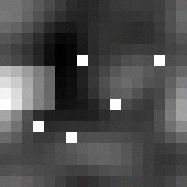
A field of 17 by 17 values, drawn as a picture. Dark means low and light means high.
Lone odd cells: 5, each higher than its neighbours. Ninth with the highest average: middle left. Roughest part: middle left. Odd patch: higher, in the middle left. Calmest part: bottom right. Histogram: skewed, a long tail of high values. Grain: blotchy.
